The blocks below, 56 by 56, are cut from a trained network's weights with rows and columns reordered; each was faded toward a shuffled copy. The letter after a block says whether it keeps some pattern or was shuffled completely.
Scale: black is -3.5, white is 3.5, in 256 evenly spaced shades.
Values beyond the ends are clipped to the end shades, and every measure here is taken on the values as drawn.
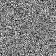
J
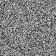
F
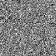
J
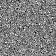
F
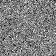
F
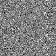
J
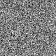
F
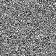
J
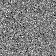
F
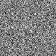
J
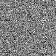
J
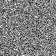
F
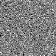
J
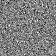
F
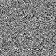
J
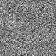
J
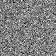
F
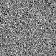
J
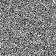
F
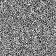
F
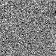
J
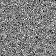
F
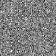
J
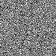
F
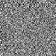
J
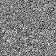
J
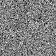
F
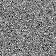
F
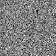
J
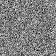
F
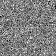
F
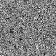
J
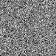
J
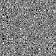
J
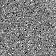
F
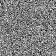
F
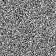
F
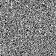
F
